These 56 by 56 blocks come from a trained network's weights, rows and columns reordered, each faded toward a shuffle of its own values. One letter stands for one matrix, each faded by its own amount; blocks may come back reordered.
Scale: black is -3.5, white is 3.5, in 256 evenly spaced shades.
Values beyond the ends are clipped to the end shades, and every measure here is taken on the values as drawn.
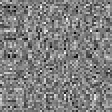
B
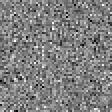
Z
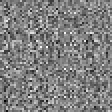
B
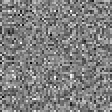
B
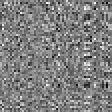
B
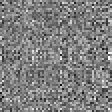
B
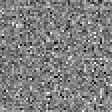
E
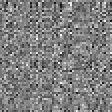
B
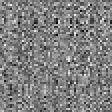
B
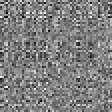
B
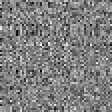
B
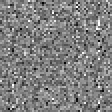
E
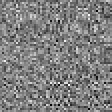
B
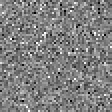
Z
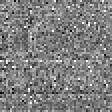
E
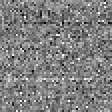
E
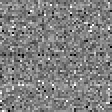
E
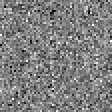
Z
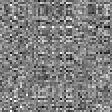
B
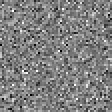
Z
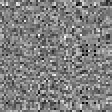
B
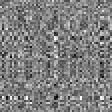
B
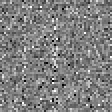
E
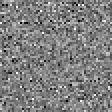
Z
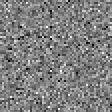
Z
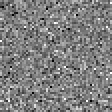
Z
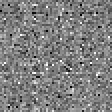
E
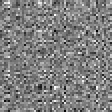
B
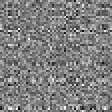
B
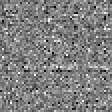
E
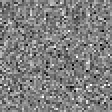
Z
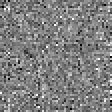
E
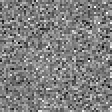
Z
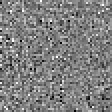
E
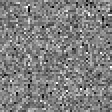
E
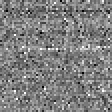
E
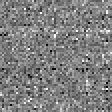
E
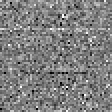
E
